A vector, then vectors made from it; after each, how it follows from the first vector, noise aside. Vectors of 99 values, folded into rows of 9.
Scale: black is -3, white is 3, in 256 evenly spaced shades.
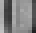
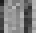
reversed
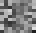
sign-scrambled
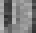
copied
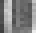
negated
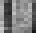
copied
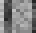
copied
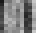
reversed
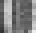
negated
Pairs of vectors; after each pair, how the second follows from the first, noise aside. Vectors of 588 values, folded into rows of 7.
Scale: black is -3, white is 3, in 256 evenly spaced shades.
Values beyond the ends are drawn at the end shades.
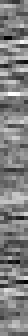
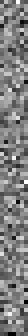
shuffled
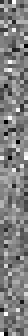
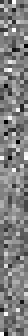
copied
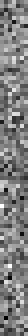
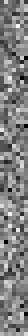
shuffled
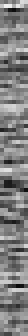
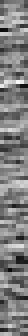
wrapped around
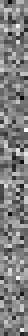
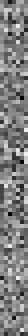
copied
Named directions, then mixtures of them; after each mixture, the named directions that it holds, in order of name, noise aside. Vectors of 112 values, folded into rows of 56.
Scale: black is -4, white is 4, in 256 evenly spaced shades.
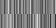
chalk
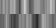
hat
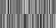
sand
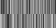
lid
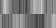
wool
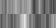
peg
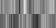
hat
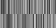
lid, sand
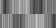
wool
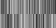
lid, peg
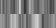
hat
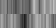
peg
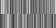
lid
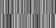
chalk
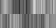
peg, wool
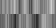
hat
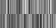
hat, sand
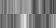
peg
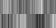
peg, wool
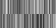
sand, wool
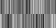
lid, wool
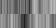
peg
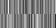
chalk, sand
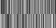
lid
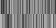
lid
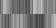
wool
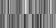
hat, sand
